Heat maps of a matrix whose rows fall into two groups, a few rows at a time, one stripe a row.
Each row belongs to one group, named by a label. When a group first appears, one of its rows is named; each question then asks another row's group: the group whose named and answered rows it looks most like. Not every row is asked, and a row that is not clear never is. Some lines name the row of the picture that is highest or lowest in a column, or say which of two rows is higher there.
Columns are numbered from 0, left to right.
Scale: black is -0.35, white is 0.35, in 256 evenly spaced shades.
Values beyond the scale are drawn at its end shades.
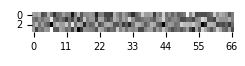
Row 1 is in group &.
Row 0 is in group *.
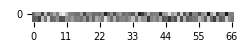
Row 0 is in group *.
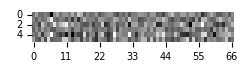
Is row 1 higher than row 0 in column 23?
Yes
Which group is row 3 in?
*
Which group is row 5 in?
*
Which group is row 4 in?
&
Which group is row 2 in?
*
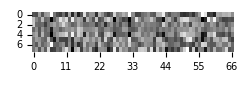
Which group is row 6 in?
&
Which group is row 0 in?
&
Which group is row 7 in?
*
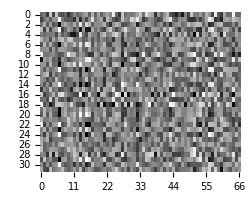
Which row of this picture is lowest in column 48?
18
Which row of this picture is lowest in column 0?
9
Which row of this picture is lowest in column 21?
18
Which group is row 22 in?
&
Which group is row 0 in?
*
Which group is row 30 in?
&
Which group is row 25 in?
*
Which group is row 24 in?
&
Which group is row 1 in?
&
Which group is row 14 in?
&
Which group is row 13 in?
*
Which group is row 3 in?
&
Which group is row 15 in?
*
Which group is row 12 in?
*
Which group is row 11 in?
&
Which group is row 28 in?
*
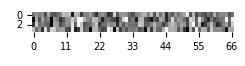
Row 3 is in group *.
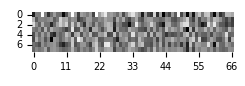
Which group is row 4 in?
*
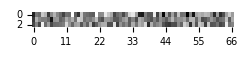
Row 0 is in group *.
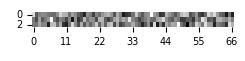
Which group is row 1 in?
&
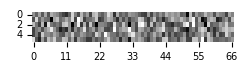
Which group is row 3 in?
&
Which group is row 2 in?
*
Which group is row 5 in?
*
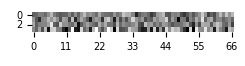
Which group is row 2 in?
&
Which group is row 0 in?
&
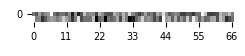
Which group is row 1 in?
*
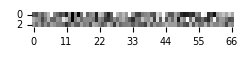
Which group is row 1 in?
*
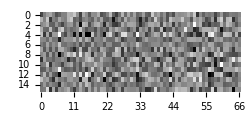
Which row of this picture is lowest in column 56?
12
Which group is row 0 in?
*
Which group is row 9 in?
&
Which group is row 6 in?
&
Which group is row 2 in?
*
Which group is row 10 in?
*
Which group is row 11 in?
&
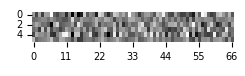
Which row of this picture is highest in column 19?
4
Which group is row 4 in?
*
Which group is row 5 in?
&
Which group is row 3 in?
*
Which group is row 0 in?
&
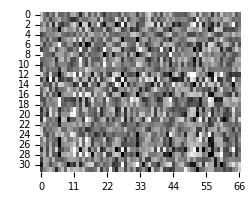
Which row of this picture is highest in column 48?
31
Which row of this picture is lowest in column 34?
30
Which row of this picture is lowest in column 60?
30
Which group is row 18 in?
&
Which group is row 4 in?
&
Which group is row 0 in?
*
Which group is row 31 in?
*
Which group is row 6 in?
&
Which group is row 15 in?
*
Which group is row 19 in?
*
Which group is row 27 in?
*
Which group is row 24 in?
*
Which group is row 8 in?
*
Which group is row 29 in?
*
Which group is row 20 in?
*
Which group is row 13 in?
*
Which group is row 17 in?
&
